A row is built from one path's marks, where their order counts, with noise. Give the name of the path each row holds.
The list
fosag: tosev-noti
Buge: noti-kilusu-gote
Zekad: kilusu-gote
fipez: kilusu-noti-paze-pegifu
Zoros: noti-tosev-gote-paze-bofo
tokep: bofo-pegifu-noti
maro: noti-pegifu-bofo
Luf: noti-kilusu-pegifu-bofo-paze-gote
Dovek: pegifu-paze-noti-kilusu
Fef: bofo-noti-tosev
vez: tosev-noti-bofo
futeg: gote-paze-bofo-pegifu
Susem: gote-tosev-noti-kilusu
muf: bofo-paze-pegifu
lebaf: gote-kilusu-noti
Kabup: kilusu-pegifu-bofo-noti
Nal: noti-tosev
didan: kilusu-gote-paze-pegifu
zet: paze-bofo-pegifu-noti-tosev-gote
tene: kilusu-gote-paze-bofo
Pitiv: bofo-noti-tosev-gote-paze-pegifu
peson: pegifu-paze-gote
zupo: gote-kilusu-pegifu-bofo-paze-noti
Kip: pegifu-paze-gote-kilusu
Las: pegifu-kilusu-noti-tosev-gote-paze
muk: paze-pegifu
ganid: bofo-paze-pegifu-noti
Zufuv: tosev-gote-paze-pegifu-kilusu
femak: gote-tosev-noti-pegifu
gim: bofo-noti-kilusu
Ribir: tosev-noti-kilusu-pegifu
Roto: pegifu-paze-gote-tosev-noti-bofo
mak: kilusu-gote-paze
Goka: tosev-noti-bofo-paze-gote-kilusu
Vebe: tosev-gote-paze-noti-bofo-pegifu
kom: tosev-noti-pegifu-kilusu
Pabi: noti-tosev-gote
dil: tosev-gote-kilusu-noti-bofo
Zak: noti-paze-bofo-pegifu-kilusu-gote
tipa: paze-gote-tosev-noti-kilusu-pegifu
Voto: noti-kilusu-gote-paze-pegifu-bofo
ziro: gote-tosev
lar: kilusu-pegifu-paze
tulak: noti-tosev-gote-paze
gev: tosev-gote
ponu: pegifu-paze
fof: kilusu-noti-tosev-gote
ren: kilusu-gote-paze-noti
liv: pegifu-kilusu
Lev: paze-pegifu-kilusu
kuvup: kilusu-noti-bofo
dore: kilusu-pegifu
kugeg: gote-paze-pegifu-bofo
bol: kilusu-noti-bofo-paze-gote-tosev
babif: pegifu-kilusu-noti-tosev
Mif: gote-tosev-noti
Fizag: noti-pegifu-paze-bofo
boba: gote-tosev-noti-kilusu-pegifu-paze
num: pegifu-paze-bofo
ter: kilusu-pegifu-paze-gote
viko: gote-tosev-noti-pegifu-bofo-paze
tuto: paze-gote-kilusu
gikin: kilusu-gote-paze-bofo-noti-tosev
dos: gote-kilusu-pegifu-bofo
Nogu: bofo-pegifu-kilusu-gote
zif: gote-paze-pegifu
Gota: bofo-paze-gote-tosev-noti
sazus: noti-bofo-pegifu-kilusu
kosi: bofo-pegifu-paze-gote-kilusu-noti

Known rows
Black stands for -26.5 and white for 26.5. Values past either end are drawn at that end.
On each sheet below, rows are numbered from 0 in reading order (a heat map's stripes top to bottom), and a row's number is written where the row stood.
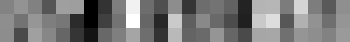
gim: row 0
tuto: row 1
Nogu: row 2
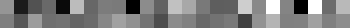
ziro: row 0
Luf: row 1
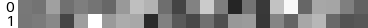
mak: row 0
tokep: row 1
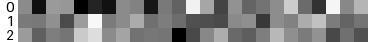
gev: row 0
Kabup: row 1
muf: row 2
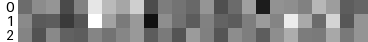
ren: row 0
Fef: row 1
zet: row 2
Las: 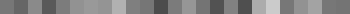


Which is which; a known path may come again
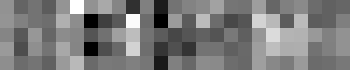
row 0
femak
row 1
Lev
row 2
Zoros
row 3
dos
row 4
tipa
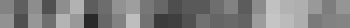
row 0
Roto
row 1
kugeg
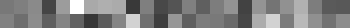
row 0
ganid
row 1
Goka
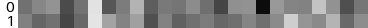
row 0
lebaf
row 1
gikin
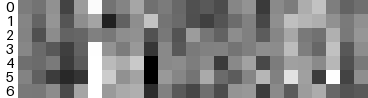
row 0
Kabup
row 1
dil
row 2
zet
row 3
babif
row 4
Mif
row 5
Nal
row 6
tokep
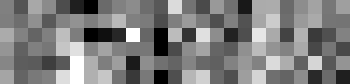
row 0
Buge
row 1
Las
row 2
liv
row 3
muf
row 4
Fef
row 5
muk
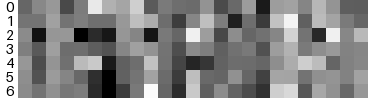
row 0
ren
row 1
mak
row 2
gev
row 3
Luf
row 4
maro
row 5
Nogu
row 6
tuto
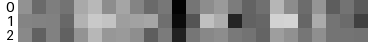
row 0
didan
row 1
lar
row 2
Pitiv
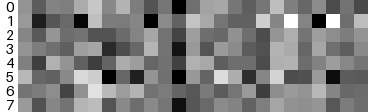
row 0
zif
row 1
ziro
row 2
Zak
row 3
kom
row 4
peson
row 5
dore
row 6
zupo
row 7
futeg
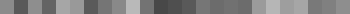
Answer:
Voto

